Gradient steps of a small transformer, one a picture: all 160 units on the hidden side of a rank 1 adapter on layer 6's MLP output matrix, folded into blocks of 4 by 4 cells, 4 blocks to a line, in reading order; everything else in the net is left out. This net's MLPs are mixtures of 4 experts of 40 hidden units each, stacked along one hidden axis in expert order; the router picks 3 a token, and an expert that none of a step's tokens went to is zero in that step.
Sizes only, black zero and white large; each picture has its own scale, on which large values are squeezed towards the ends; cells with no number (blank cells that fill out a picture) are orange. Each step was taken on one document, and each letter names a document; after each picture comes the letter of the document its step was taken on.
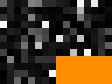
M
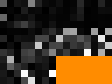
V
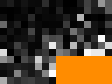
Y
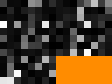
M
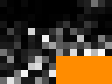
Y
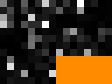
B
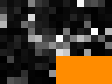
V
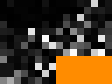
Y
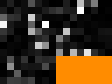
B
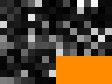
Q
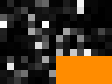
B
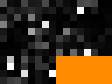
B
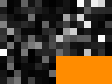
Q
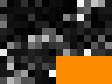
Q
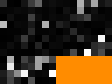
M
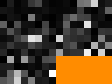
Q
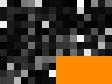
M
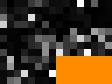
Q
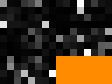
M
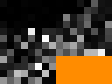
Y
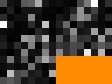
Q
